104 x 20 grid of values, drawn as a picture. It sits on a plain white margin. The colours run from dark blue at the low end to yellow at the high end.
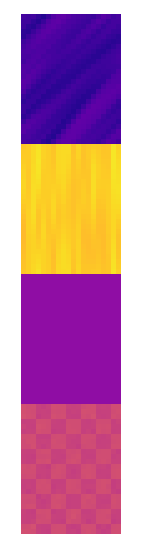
The table splits into 4 rows of 1 panel. Panel 1,1: very low, slanting up to the right, faint in contrast. Panel 2,1: very high, streaked downward, faint in contrast. Panel 3,1: low, flat. Panel 4,1: middling, checkered, faint in contrast.
